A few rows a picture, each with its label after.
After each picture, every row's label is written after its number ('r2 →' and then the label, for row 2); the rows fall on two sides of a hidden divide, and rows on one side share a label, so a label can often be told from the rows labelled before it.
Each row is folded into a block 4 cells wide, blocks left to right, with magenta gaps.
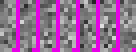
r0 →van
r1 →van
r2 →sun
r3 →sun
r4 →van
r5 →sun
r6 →van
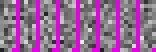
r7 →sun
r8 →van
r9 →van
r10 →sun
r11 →van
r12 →van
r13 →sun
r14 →van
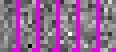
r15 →van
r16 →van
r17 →van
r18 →van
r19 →van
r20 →sun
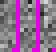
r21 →van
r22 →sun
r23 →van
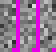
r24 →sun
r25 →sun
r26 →van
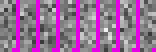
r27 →van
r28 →van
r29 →van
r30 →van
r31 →van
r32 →van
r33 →van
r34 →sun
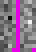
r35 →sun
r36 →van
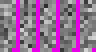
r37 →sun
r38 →van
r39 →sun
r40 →van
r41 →sun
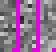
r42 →van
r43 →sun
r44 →van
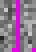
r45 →sun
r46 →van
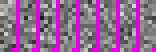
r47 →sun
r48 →van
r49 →sun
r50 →van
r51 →van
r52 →sun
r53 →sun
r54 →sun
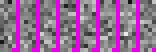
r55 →sun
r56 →van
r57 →van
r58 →van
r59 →sun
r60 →van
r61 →sun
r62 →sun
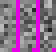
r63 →sun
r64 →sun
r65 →van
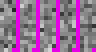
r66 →sun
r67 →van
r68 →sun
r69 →van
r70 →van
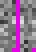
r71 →van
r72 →van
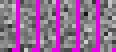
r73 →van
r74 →sun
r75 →sun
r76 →van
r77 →van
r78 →van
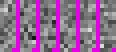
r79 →sun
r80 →sun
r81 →van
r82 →sun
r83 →sun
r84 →sun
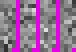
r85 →van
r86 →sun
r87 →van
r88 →van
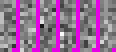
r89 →sun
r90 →sun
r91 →sun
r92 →van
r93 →sun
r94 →sun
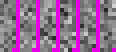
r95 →van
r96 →van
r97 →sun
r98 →van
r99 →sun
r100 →sun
